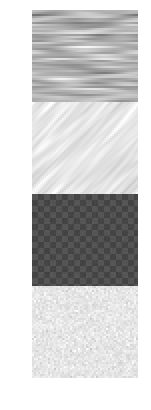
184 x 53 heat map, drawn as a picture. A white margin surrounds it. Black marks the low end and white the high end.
The table splits into 4 rows of 1 panel. Panel 1,1: high, streaked across. Panel 2,1: very high, slanting up to the right, faint in contrast. Panel 3,1: low, checkered, faint in contrast. Panel 4,1: very high, fine-grained, faint in contrast.
